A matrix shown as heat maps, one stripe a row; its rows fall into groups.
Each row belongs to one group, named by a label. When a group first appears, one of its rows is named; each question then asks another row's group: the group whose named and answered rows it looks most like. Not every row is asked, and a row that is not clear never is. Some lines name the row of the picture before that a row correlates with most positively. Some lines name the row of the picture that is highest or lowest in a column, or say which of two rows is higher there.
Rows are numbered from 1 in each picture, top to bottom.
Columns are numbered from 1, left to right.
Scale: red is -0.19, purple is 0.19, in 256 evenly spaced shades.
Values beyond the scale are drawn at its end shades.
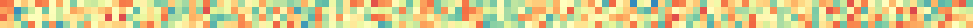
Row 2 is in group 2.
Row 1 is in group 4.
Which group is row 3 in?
2
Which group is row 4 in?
2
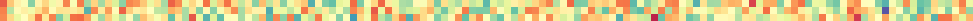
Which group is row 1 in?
4
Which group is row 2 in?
4
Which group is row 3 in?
2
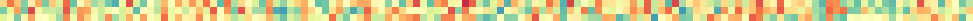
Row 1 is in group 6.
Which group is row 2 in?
6
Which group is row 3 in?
6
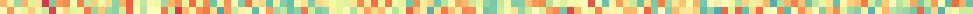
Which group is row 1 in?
4
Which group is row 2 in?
6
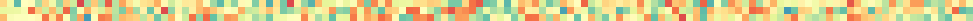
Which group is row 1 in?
2
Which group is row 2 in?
6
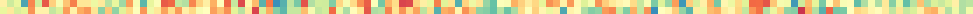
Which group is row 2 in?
6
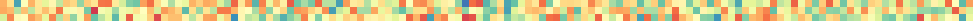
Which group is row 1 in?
2
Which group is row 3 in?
6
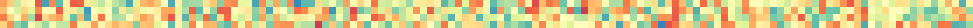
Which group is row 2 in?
4
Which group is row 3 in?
4
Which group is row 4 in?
2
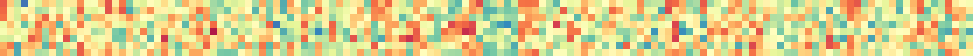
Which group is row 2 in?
2
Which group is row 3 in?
4
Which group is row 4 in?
6
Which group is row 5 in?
6
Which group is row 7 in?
2
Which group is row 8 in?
2
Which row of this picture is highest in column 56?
7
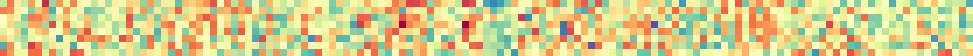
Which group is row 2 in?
4
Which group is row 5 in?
6
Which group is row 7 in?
6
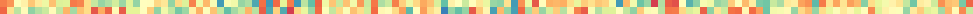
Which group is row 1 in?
2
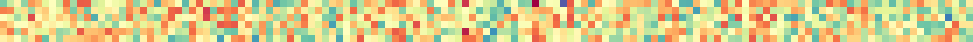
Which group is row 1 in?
6
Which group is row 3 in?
6
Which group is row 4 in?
4
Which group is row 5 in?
2
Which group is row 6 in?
2
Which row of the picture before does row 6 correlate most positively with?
1
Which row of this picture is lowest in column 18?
5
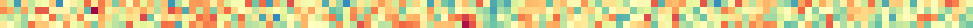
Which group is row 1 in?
2
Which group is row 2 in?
4
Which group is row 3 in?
6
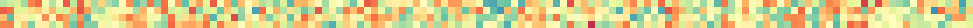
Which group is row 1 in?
6
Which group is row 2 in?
2
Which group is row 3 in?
4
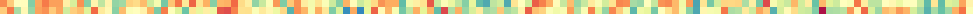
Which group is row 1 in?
4
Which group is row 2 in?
4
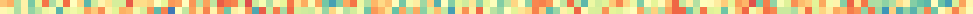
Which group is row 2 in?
2
